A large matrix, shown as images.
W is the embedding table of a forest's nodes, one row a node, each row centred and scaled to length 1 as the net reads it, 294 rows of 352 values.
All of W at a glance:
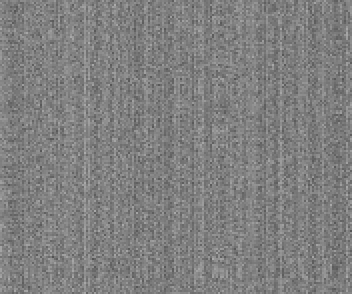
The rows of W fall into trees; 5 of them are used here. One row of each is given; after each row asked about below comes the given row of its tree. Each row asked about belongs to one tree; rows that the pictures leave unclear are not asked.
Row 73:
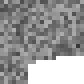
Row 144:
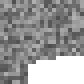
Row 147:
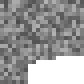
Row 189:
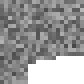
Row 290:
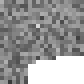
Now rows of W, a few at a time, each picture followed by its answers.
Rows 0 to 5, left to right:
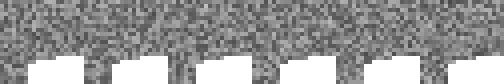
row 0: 147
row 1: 144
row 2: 73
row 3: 144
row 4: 189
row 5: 73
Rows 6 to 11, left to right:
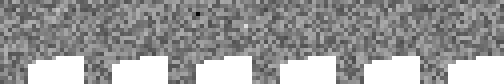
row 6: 73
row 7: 73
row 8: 144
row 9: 73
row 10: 73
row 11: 73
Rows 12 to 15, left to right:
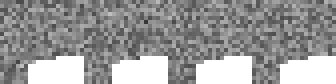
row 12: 73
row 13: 290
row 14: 147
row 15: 147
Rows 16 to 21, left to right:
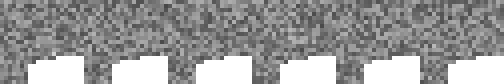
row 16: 144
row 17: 73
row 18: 189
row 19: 144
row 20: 73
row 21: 73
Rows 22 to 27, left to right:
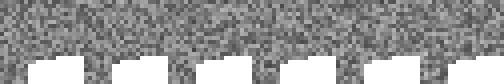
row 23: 189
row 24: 73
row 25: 147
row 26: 73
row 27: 144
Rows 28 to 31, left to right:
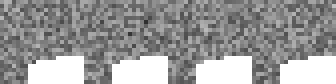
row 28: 144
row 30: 147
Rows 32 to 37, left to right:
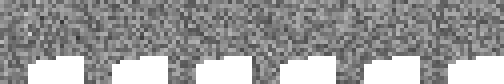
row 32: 290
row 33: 144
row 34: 147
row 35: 189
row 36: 147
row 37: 147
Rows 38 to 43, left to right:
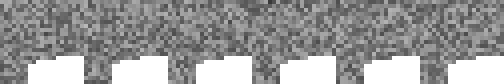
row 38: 144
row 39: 147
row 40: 290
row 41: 73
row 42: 73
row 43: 73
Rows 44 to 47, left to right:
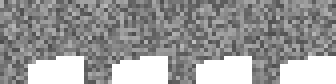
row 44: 147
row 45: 144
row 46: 73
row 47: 147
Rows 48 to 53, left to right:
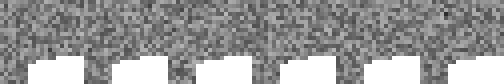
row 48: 147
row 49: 147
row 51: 144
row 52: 189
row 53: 144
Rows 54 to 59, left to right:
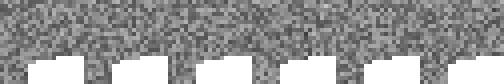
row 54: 73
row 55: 144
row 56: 73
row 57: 189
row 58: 144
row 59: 189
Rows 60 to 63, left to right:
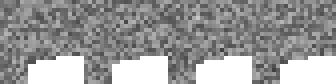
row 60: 189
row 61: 73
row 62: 189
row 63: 144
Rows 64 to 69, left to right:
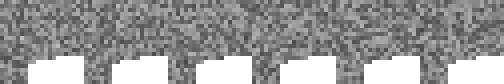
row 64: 147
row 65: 147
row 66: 290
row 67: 73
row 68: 144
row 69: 189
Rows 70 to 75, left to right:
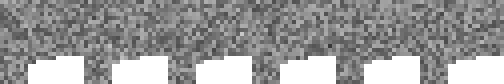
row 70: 189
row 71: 73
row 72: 290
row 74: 147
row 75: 189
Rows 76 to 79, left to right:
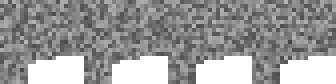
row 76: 73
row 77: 189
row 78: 144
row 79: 144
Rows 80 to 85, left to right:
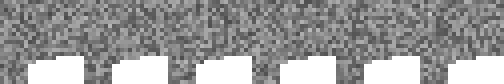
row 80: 73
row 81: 144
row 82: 144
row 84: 147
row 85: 147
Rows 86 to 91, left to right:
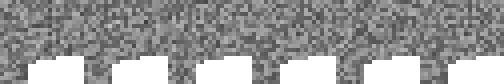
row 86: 144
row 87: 73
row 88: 73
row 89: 144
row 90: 147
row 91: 144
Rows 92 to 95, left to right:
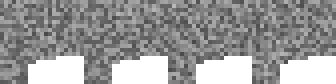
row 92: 144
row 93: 147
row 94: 189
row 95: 144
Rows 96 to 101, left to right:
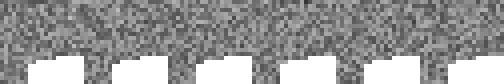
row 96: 73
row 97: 189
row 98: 189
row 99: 73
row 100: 147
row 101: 73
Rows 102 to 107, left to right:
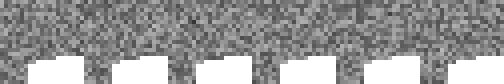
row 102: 147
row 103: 73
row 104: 73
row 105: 73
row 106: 73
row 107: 147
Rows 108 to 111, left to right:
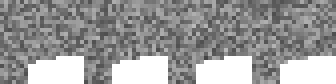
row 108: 144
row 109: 147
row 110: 290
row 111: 73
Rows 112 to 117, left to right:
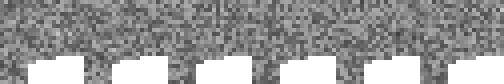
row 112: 73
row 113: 189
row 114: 144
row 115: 147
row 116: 290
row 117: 144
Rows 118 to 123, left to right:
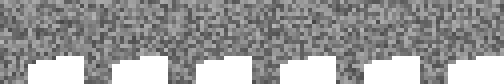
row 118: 189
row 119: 147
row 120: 147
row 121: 147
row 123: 147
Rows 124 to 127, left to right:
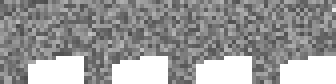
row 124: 73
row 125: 189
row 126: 147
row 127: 144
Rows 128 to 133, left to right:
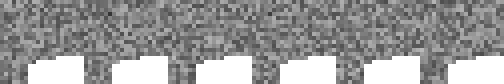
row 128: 144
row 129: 73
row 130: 144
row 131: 144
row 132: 144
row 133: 73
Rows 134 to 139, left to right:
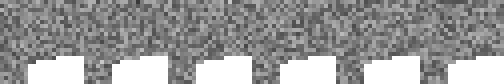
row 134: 189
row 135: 144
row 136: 147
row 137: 144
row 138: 73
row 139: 73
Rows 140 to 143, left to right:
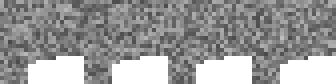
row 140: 290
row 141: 73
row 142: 147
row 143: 189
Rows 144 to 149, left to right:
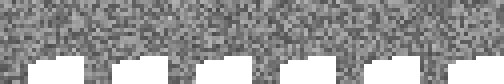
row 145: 144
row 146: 144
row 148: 189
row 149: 73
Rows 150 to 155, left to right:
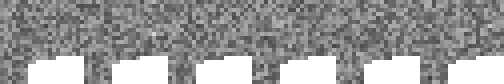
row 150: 147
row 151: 73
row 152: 73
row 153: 144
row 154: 290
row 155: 144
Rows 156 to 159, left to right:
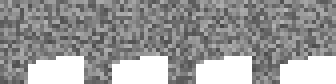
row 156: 147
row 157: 147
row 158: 147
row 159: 189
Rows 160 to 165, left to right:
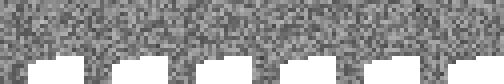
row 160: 147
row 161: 189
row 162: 147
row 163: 144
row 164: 73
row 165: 189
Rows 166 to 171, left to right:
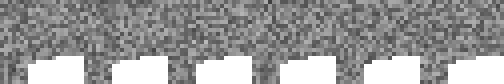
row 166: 73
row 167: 73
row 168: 147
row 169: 73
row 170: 189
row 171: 144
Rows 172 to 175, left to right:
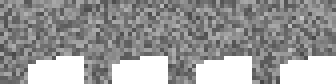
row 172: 189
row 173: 73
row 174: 73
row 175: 290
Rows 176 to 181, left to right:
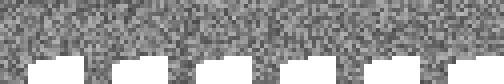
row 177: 73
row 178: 147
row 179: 147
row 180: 189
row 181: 144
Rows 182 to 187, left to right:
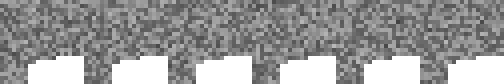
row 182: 189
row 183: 189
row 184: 73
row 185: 73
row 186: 147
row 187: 144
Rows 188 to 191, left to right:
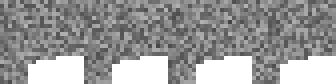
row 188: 144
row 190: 189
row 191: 147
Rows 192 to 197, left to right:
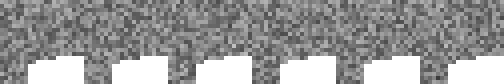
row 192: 189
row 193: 290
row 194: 144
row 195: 147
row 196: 147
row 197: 144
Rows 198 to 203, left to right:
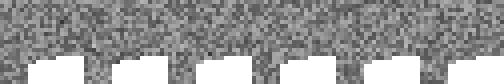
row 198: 144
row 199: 189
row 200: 73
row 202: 73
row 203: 147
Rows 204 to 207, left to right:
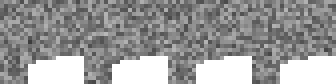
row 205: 144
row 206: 73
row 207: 147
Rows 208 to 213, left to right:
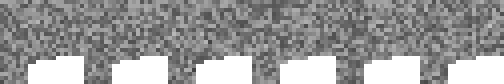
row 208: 189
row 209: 147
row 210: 189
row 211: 73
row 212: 147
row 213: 144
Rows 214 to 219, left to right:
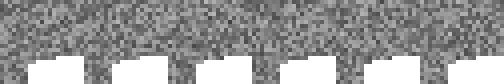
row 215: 73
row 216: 290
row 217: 73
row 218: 189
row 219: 290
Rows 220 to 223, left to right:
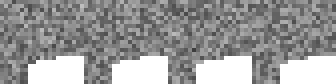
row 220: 144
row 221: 147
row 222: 73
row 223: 73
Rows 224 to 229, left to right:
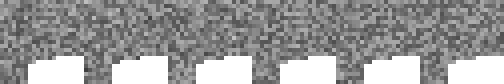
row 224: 147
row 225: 189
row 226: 189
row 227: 147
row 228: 144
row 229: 73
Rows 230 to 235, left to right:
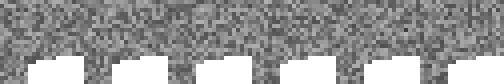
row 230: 189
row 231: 189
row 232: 73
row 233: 147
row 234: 73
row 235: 144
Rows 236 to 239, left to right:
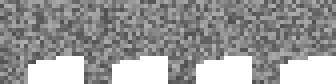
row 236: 189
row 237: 147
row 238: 147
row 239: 144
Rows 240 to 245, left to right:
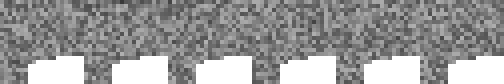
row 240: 290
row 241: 73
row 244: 290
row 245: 290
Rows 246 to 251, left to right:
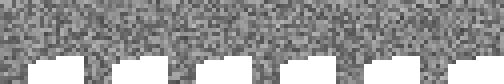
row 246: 144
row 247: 189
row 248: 144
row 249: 144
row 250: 189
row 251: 189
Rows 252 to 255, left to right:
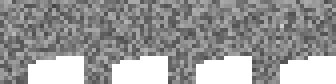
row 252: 144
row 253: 147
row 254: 189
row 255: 189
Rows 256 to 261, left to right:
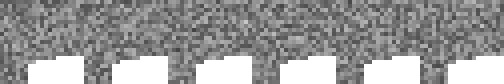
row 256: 73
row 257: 73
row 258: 144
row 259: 144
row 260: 144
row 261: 147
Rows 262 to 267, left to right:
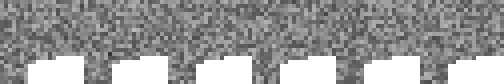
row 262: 147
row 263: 147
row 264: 144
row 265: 73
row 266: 147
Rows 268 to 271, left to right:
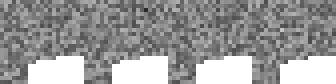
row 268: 144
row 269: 144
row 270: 144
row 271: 144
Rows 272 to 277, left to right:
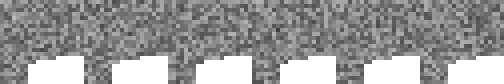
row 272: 144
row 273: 73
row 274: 144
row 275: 144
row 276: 144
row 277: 144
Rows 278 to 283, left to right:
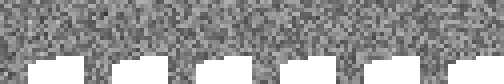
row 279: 189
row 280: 189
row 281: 290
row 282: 73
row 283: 189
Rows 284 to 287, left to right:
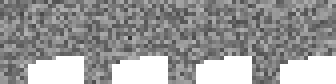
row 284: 73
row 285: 144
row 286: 189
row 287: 189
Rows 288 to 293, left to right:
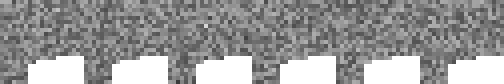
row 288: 144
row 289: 147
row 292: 73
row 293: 189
